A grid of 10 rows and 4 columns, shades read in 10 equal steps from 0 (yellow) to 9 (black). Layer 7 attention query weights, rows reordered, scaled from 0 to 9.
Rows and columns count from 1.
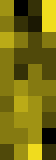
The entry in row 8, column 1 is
4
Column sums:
40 48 44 47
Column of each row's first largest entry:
2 3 3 2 2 1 1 4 4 4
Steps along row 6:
down up same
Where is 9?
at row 1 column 2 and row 9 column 4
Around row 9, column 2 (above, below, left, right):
3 3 4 3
